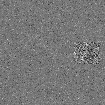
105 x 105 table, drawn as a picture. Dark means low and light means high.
The distribution is heavy-tailed on both sides. There are no regular stripes. In the middle right lies a patch that is rougher than the rest. There is no overall slope. The grain is fine, like static.
